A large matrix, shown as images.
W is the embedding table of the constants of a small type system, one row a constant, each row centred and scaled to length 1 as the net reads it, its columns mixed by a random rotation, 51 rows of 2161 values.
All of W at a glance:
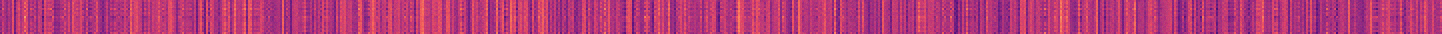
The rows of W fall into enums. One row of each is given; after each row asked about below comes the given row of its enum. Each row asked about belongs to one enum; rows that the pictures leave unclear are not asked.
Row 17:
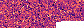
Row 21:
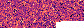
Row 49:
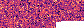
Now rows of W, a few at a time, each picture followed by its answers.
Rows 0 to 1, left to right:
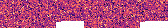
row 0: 17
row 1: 49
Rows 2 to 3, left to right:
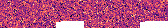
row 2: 21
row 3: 17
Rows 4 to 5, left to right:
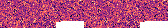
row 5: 21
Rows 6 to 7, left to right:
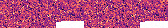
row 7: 17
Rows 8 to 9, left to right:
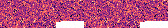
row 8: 21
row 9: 21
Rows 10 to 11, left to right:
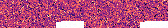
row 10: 17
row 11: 21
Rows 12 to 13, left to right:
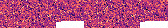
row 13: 17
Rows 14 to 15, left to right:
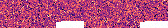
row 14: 17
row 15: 21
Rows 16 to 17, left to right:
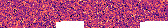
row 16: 21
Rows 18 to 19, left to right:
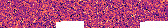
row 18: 21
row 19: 17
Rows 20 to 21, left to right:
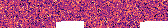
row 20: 49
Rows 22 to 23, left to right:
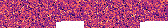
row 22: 17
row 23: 17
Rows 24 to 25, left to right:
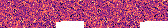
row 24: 21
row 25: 21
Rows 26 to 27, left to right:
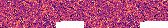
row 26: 21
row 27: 21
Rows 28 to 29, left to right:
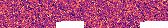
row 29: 21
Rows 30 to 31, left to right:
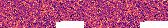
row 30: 21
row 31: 21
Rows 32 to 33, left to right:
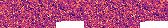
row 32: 17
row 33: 17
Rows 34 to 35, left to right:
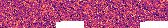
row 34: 21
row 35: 17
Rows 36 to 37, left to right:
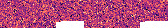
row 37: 17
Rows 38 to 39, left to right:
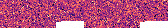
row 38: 17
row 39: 21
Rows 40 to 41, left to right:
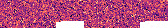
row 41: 17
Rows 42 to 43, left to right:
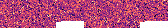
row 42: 17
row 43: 21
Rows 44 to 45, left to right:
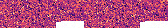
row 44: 17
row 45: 17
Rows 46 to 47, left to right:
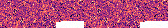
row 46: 21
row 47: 21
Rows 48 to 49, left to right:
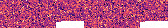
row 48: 17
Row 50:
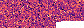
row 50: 17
